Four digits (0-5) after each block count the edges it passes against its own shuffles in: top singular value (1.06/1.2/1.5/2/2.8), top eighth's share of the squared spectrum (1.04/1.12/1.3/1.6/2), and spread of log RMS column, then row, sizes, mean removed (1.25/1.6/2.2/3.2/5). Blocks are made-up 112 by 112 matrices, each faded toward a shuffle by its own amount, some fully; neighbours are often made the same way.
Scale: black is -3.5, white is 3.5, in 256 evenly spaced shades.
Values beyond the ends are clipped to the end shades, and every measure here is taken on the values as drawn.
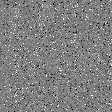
2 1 1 0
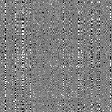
5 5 4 2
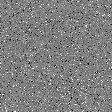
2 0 0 0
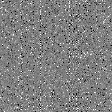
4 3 2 1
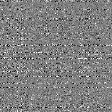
2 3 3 4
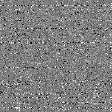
2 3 2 3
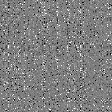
4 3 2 1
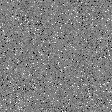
2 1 0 0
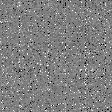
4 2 2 0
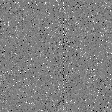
3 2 1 0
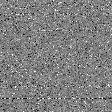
2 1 0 2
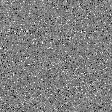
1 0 0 1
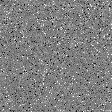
0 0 0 0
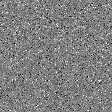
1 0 0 1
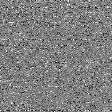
2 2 0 3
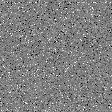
2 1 0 1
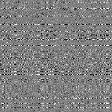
5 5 2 4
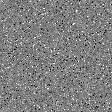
0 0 0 0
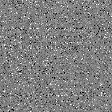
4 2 1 2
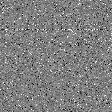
3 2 0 1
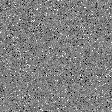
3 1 0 1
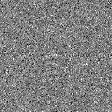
3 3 1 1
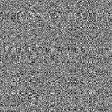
4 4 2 3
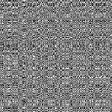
5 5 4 4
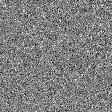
0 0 0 0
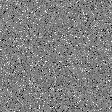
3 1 0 0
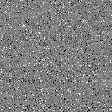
4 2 0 1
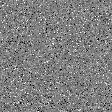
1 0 0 1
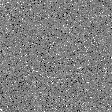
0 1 0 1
